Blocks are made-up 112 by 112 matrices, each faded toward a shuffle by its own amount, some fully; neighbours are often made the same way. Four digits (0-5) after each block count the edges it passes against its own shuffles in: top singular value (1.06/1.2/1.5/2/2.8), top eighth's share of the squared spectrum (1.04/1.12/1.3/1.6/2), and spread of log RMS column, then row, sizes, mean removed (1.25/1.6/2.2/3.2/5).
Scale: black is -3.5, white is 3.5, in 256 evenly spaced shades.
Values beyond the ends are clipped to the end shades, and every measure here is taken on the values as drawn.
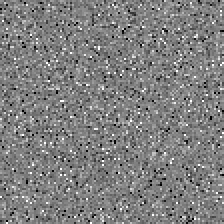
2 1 0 0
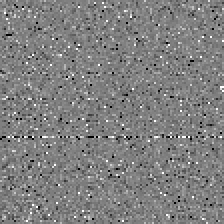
4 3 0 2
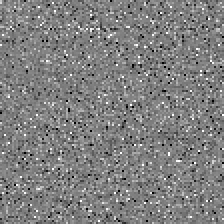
2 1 0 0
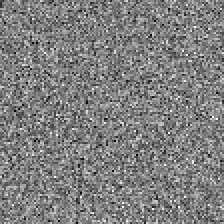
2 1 0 0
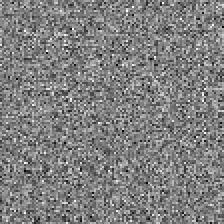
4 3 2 2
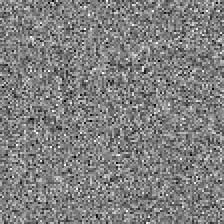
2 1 0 0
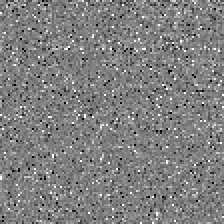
3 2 0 1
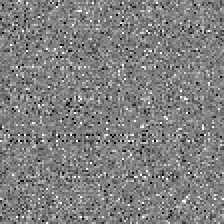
4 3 1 2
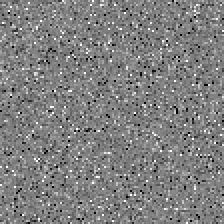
0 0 0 0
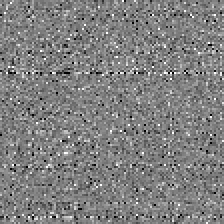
4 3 1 3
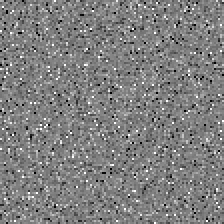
0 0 0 0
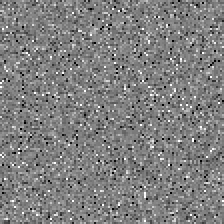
1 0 0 0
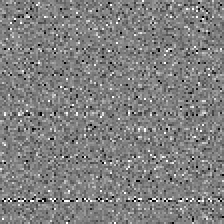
4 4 2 3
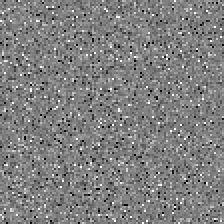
2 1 0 0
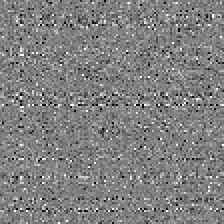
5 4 2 3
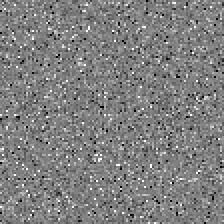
2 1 0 0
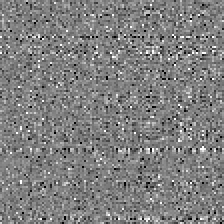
4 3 2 3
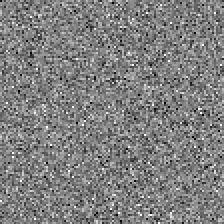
0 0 0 0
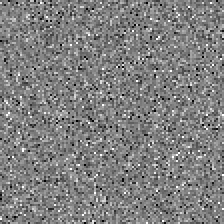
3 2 0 0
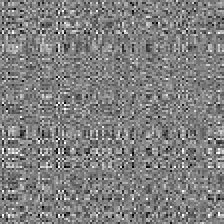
5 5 4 4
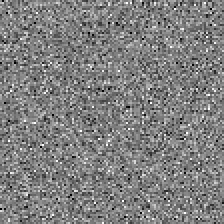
4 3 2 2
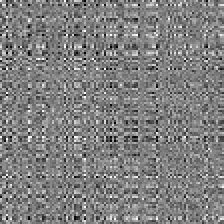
5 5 4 4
